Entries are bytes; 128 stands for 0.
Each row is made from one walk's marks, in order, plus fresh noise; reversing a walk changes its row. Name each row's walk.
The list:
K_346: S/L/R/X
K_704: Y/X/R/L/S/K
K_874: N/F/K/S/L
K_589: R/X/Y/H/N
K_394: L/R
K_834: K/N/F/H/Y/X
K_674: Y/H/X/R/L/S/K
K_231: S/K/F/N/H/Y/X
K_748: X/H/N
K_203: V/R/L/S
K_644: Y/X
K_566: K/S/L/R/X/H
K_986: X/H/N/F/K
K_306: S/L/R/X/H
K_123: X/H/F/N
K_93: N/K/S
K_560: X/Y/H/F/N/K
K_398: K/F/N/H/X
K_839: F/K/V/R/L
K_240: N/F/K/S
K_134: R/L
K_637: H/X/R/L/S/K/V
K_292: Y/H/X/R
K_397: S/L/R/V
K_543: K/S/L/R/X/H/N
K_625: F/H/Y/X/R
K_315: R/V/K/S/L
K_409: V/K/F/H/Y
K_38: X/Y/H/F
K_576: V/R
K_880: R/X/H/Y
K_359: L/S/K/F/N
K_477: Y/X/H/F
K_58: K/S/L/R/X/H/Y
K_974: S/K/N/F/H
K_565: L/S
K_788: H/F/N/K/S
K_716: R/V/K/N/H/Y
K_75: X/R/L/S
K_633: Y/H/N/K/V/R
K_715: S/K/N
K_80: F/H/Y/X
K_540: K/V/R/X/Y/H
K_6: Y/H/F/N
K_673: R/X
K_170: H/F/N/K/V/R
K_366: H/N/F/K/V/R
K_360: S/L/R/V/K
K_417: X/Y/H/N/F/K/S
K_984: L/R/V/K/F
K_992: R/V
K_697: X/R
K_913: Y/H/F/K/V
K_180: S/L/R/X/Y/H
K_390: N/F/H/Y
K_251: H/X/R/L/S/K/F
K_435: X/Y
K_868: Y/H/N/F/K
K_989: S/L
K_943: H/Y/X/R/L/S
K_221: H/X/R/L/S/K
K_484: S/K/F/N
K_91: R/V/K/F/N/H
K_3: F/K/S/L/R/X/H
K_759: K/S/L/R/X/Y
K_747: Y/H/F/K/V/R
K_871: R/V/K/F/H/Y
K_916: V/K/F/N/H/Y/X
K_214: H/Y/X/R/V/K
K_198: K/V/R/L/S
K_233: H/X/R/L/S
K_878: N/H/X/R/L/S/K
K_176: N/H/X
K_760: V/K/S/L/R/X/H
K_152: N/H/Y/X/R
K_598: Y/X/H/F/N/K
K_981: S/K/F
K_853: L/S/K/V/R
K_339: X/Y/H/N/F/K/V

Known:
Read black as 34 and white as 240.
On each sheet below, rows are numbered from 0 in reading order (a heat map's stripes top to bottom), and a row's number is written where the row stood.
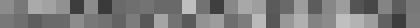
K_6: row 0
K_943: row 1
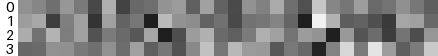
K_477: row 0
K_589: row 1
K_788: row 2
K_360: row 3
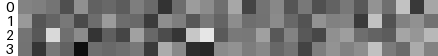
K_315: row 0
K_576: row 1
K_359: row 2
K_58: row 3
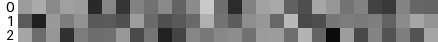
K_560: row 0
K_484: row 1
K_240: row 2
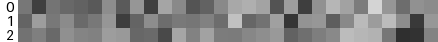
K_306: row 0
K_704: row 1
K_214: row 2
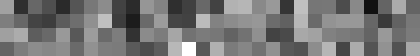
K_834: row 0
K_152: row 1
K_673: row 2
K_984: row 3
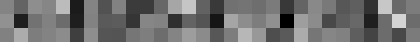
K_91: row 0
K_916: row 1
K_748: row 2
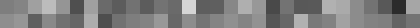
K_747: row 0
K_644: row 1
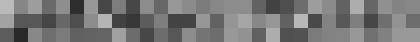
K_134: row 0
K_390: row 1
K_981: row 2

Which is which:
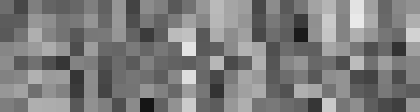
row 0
K_346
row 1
K_397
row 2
K_853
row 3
K_913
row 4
K_203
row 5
K_868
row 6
K_38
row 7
K_170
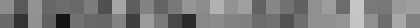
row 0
K_989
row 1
K_566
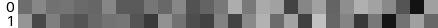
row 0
K_674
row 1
K_398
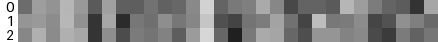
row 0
K_633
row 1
K_598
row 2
K_339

